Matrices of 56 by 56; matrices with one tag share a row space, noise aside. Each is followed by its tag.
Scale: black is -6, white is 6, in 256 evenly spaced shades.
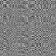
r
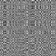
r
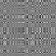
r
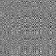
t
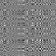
r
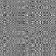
r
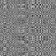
r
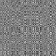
t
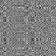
r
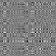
r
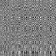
t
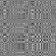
r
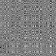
t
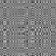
r
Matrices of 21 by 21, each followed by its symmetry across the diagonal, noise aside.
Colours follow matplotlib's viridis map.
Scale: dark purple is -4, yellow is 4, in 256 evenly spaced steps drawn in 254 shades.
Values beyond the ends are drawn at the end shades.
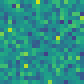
neither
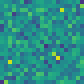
symmetric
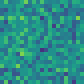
neither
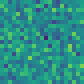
neither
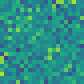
symmetric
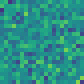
symmetric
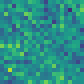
antisymmetric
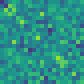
symmetric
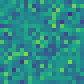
symmetric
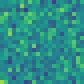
neither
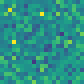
symmetric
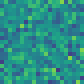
antisymmetric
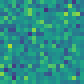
antisymmetric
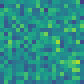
neither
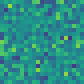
antisymmetric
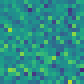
antisymmetric
